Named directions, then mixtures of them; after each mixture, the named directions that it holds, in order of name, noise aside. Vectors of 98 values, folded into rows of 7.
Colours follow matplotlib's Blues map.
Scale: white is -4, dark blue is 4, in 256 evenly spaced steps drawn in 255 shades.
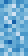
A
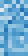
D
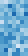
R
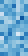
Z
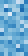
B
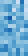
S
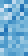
B, D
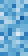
Z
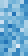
B, R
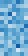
B, D, R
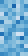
Z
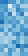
R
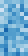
D, R, S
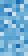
A, B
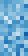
A, Z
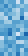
A, S, Z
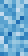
Z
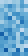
R, S
